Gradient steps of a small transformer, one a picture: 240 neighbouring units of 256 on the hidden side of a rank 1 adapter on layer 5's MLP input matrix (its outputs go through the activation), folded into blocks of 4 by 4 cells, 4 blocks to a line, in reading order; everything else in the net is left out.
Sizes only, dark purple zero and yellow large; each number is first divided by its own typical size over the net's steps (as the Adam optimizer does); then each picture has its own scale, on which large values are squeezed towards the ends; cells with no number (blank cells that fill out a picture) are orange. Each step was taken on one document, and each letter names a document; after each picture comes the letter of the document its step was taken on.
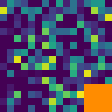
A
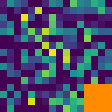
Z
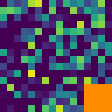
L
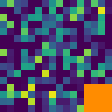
Z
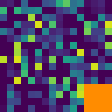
A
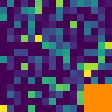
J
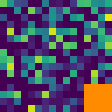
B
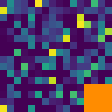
J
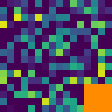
L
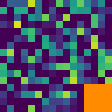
L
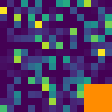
A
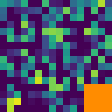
B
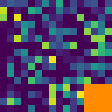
J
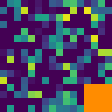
L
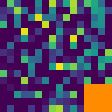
L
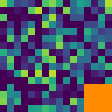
B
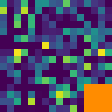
A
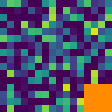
B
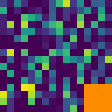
Z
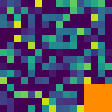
L
